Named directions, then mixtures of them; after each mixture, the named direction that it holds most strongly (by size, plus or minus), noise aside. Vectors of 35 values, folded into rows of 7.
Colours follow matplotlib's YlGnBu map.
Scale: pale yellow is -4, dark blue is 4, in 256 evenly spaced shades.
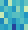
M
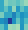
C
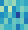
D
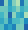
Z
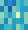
D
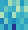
M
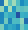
D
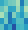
Z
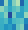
Z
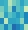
M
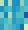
Z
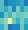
C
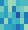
D
